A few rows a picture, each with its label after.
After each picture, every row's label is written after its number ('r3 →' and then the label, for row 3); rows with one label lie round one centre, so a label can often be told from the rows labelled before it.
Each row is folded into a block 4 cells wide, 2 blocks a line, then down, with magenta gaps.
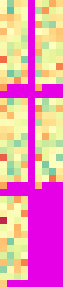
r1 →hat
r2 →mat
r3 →hat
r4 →hat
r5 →mat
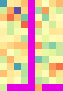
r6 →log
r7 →mat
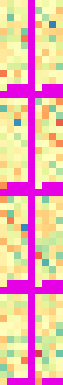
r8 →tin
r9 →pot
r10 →pot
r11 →log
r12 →tin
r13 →hat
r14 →mat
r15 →hat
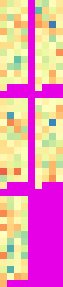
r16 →tin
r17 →pot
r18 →tin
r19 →pot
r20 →hat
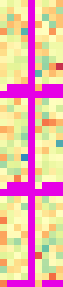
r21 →tin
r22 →mat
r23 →hat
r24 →tin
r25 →mat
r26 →hat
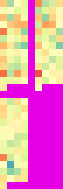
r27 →tin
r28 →tin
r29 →hat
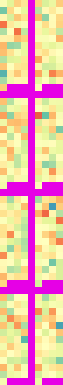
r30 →mat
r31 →tin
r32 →tin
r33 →tin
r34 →hat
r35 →log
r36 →tin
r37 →tin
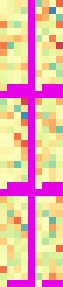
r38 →mat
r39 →log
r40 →log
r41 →tin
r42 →tin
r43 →pot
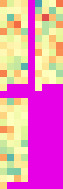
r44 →tin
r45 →log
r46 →hat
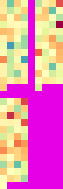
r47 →hat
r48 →log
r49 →log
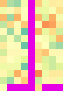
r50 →tin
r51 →tin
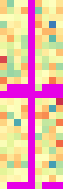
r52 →hat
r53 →pot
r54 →pot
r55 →log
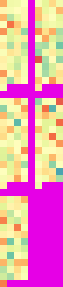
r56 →tin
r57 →hat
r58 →pot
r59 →log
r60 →mat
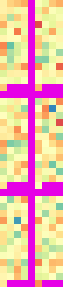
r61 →mat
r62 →mat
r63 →mat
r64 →log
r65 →pot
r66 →mat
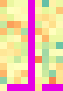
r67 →tin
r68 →hat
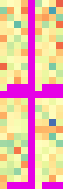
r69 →pot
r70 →log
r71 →hat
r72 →pot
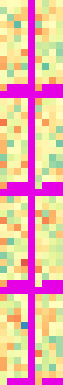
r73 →pot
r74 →hat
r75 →mat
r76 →tin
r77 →mat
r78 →tin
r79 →tin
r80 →hat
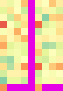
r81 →mat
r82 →mat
